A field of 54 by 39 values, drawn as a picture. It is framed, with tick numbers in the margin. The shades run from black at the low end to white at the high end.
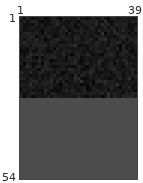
It is made of 2 by 1 panels. Panel 1,1: very low, fine-grained, faint in contrast. Panel 2,1: low, flat.
